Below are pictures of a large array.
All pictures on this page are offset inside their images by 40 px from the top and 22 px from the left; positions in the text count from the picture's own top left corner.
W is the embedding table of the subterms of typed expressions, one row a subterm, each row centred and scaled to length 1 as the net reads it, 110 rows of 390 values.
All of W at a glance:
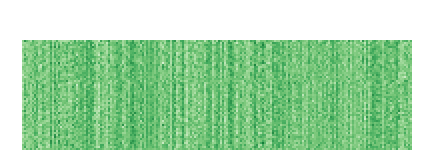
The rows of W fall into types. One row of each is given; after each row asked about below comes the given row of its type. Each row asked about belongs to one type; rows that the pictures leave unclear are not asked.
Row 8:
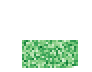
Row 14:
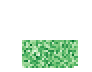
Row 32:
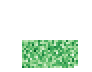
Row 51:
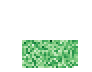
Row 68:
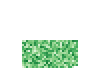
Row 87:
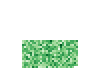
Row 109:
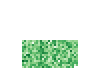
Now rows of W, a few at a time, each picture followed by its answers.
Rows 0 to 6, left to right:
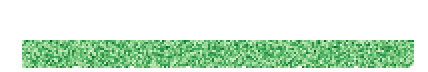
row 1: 14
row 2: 87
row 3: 87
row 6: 87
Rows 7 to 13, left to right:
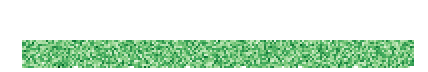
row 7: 32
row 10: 8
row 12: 109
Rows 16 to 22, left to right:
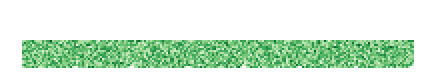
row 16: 51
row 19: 51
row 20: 51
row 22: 87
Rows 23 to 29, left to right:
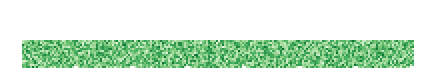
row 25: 68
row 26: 109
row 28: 14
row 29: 109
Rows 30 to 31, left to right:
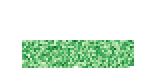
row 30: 32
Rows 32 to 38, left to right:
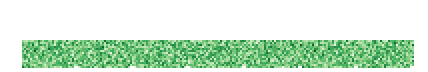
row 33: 51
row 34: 68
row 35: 32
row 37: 32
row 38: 14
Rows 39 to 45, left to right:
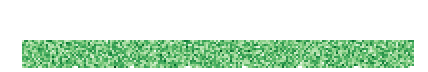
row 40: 32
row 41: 8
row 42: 68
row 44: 14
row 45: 68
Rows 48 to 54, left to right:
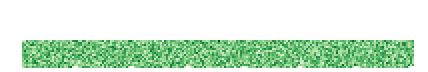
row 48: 68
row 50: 109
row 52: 51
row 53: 14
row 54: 68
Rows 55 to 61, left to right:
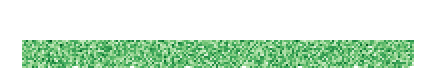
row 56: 87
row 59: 14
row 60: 32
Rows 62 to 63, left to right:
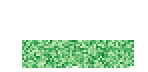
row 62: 8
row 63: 68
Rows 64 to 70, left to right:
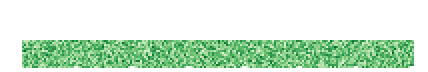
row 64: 87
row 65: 51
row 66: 14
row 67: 51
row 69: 87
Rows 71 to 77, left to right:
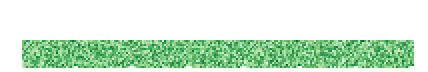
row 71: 14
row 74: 68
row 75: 14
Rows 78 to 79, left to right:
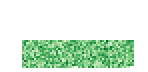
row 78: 8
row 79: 8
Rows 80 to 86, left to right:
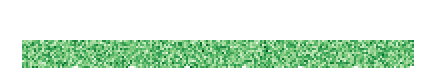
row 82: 68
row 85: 8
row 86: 68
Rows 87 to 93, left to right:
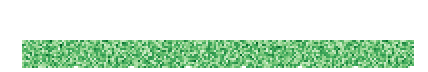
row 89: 14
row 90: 109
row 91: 87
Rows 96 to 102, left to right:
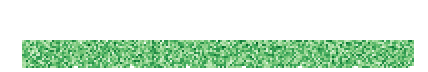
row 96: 14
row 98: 109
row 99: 87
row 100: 87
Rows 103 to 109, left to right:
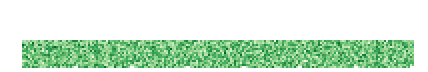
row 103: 87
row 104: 109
